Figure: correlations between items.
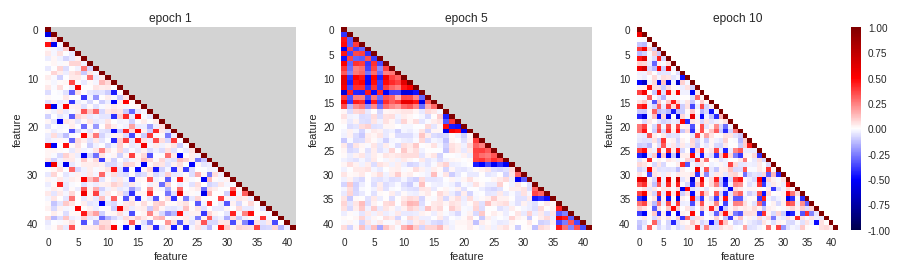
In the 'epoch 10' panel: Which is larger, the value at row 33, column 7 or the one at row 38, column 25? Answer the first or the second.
the first
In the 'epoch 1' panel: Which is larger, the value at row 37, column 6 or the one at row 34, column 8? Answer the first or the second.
the second
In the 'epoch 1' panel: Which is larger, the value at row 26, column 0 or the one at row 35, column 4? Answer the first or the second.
the second
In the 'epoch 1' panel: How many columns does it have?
42
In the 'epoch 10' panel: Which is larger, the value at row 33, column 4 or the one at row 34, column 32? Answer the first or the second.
the second
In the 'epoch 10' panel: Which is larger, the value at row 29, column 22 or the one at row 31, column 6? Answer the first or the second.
the second
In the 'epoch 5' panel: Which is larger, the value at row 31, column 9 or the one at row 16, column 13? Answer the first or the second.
the first
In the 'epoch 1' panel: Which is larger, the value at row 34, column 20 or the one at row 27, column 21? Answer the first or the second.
the second
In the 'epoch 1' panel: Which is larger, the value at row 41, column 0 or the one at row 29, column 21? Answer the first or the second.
the first
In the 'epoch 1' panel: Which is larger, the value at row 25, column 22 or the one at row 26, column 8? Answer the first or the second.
the first
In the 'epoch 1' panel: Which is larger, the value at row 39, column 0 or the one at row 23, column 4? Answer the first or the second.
the first
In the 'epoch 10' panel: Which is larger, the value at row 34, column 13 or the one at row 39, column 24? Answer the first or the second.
the first
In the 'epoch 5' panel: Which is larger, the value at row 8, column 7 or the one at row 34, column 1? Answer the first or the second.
the first
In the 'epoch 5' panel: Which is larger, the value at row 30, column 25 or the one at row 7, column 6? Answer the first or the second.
the first
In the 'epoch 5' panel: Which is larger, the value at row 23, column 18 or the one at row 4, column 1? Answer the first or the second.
the second
